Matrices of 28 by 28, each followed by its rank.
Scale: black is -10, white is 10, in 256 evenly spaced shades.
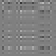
one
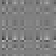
one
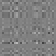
two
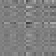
two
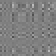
two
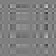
one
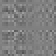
two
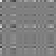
one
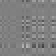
one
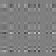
one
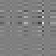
one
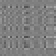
two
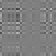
one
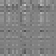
two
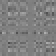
two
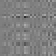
two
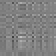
two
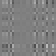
one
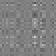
two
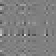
two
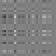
one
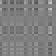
one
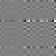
one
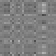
two
